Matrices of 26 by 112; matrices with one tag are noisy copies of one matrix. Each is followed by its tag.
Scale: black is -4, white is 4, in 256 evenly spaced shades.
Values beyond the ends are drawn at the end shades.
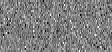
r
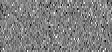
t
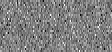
r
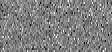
t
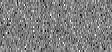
r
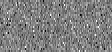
r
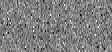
r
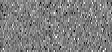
t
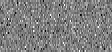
r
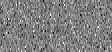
r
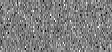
r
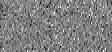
t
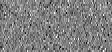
t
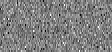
r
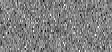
r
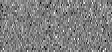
t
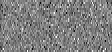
t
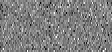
t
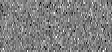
t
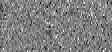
t
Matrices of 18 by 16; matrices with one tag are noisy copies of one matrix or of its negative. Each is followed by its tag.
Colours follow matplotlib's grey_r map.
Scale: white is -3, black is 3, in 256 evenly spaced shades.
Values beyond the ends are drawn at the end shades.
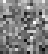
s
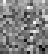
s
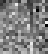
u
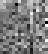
u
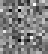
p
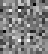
p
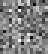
p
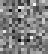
p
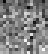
s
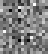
p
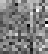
u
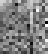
u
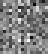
p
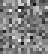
p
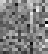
u
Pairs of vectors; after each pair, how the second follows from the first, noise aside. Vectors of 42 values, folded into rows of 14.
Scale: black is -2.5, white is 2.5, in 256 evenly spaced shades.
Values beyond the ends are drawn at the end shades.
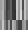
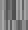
shrunk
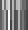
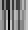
negated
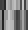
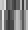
negated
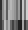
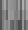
shrunk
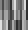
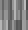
shrunk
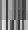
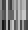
negated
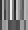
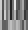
negated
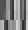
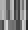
negated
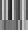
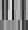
negated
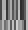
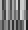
negated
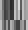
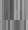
shrunk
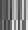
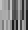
negated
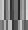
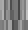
shrunk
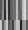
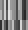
negated
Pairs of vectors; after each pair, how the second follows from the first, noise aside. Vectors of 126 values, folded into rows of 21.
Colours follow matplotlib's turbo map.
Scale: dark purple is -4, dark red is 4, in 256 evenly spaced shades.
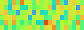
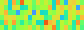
copied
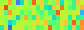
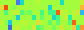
partly zeroed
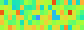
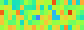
copied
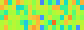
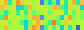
copied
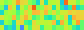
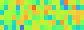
copied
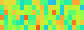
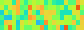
wrapped around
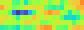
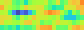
copied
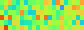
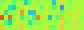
partly zeroed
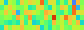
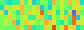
wrapped around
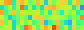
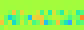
partly zeroed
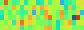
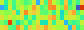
wrapped around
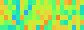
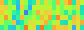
copied
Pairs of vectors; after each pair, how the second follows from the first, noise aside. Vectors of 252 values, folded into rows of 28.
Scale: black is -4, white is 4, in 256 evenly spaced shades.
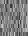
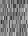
shuffled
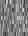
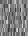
shuffled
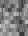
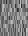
shuffled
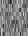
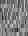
shuffled
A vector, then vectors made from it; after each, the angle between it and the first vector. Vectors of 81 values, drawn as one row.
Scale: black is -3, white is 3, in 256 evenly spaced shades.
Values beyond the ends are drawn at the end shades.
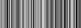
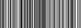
nearly opposite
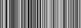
orthogonal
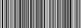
orthogonal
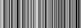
partly aligned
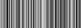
nearly parallel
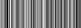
nearly parallel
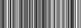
nearly opposite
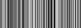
orthogonal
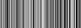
nearly parallel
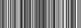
nearly opposite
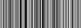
partly opposed
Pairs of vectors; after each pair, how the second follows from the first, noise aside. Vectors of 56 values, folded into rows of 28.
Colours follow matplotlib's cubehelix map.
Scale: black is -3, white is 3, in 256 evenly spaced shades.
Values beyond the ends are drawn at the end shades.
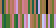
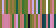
negated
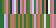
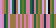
negated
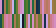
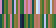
sign-scrambled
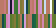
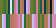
negated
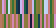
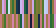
copied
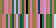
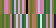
sign-scrambled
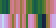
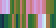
negated
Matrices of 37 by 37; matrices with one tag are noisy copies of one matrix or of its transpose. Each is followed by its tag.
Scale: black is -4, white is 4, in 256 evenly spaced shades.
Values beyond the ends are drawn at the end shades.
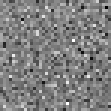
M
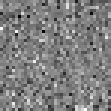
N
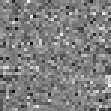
N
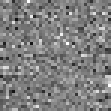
N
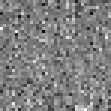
N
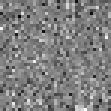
N
